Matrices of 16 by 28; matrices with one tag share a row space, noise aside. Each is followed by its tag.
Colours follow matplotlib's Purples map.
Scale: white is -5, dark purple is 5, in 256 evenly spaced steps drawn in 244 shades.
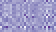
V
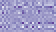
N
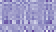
V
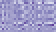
N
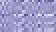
N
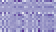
N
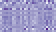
V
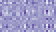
V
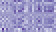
N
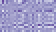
N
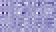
N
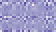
V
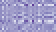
N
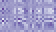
N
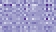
V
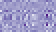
V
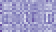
V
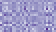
V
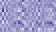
N
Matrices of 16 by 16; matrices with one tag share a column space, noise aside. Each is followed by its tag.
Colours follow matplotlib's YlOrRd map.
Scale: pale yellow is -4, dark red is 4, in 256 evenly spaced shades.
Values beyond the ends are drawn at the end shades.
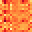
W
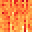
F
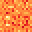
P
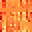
F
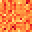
W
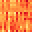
F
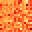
W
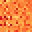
P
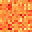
W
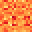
P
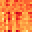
F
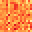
W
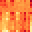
F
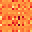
P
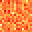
W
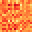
W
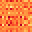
P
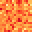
W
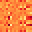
P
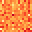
W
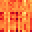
F
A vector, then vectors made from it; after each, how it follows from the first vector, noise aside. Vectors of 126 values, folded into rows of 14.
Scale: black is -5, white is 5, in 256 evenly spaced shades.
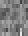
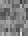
copied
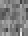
copied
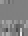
partly zeroed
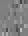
partly zeroed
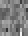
copied
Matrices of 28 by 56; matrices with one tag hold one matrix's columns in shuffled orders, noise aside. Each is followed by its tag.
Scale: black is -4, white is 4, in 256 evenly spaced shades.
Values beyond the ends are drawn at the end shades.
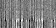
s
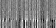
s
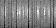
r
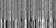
s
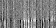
s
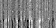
s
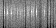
r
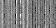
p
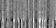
s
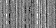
p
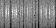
r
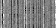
p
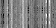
p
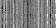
p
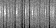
r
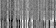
s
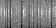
r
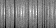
r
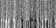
s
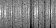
r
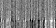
s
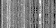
p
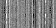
p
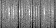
r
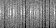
r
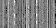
p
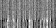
s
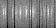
r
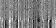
s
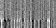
s
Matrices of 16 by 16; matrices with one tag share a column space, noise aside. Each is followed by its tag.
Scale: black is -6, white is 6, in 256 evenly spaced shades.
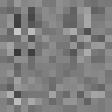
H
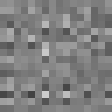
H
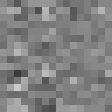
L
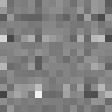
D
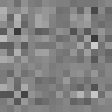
H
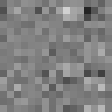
L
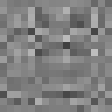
H
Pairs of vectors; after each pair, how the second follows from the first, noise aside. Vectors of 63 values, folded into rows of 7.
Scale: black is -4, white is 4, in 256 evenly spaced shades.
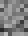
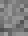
shrunk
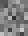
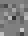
partly zeroed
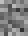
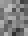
shuffled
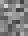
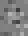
partly zeroed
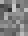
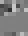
partly zeroed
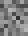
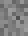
shrunk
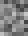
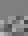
partly zeroed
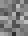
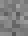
shrunk
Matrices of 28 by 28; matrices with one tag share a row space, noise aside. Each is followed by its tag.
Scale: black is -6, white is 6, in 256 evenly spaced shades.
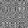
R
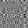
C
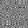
R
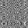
C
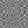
C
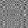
C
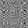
C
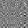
C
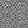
R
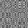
R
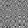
R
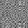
R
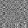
C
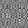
R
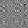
C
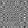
C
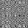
R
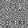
R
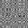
R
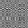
R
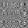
C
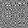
R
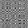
R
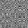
R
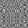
C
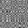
R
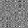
R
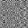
C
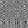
C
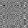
C
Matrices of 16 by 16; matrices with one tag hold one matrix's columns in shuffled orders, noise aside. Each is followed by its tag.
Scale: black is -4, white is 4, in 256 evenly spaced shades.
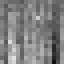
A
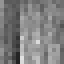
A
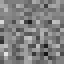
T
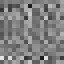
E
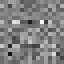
T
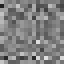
E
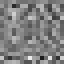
E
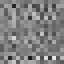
E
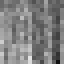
A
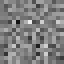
T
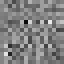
T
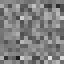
E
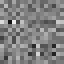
T
